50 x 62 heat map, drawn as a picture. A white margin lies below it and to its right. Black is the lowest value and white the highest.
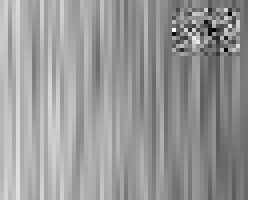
Overall the values sit about 60% of the way up the scale. Values rise toward the left. Values change most from cell to cell in the top right. Streaks run downward. An odd patch, rougher than its surroundings, sits in the top right.
